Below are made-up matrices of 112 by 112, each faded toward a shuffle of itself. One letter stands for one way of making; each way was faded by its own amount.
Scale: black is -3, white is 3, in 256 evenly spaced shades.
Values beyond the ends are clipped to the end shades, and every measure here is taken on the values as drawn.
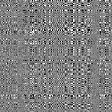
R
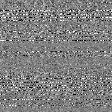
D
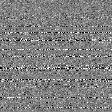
D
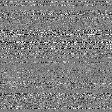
D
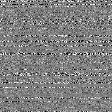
D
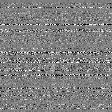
D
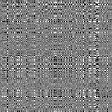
R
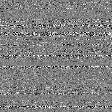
D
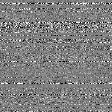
D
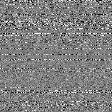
D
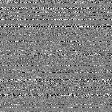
D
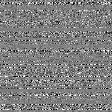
D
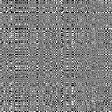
R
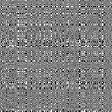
R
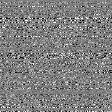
D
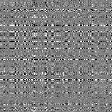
R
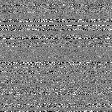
D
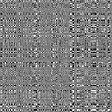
R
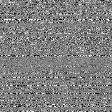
D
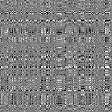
R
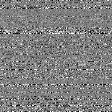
D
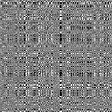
R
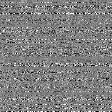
D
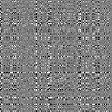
R
